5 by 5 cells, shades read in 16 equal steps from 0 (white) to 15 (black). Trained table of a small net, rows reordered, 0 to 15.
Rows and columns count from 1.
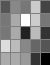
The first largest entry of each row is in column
5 1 3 5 5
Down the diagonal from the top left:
10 5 13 9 15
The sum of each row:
39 24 42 32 43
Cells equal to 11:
1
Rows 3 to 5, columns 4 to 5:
4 12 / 9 10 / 12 15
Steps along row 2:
down down up up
